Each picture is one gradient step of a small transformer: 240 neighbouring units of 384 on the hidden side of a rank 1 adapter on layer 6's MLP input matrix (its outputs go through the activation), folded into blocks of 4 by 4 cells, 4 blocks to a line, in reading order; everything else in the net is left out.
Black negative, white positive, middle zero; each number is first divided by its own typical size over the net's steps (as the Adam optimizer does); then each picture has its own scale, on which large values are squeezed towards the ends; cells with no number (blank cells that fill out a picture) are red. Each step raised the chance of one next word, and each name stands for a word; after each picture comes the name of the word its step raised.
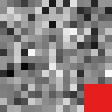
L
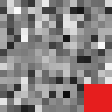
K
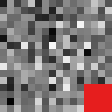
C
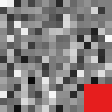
K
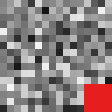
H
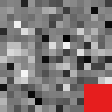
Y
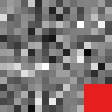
C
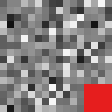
K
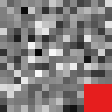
H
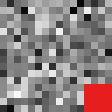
H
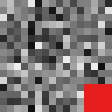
C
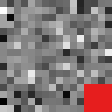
Y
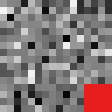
Y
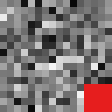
C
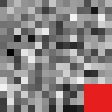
H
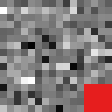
Y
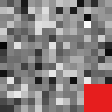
H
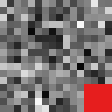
C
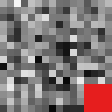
H
